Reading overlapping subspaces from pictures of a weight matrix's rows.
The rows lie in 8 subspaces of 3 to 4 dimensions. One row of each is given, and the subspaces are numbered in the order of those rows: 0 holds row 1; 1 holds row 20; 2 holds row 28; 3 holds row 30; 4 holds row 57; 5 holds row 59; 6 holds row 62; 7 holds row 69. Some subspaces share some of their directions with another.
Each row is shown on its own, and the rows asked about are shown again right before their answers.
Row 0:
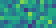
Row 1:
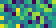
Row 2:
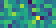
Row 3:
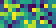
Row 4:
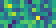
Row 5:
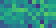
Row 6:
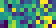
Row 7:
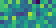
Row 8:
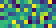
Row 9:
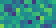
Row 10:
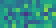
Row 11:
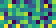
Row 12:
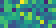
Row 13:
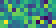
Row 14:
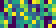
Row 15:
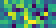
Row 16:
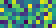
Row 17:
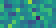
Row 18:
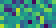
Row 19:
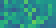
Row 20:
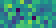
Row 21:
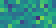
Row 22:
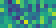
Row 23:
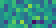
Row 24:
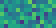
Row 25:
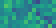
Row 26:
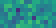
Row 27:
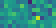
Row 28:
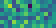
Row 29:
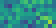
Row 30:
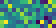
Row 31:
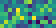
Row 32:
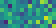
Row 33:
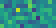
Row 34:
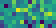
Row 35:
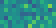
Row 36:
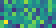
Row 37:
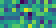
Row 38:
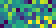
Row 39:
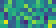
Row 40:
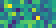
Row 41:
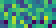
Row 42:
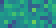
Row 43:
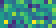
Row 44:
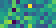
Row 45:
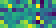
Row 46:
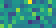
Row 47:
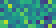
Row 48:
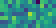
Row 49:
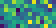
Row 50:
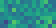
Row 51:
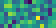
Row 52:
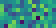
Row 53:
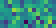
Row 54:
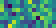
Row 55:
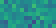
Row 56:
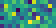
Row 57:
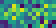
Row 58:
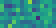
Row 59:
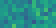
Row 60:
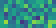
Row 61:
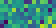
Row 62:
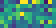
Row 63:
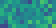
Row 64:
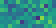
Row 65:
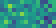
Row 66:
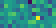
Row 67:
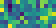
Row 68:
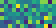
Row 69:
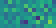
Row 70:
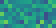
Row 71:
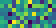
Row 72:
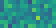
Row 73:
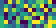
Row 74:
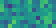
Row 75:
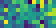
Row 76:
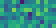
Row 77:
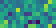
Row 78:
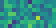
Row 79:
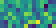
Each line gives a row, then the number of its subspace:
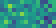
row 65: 5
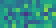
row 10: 5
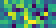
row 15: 5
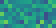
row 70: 3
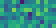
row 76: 6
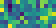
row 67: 7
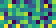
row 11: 0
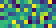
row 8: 2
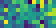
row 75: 4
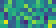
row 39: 7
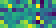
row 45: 4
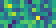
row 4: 0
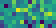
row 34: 4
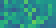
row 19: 0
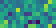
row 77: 5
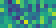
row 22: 7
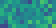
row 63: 3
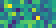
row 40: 1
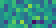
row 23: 4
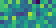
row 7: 6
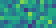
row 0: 6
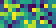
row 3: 4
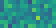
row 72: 5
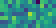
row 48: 6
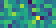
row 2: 1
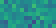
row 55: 5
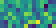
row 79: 5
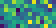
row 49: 0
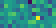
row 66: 1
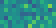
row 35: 5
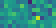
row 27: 1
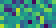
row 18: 0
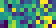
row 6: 3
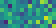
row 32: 2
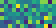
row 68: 2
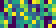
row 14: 4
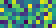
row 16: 2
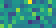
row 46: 3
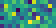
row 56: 0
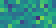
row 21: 7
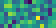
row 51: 0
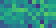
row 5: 4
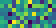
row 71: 2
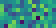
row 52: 3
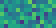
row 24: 3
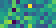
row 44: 2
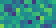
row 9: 0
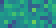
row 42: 4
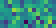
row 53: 7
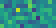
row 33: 2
